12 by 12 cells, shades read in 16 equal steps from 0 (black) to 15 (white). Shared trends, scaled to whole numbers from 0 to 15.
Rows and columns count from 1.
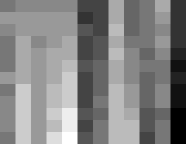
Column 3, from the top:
8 9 9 8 9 9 9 9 9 9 9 9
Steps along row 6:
up down up up down up up down down same down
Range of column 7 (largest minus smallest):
3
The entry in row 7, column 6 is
4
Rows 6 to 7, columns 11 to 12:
7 1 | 7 2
